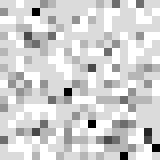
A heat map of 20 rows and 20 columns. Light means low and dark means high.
Stripes: none. Average level on the scale: 20%. Grain: fine. Slope: none. Ninth with the highest average: bottom right. Calmest part: top middle.
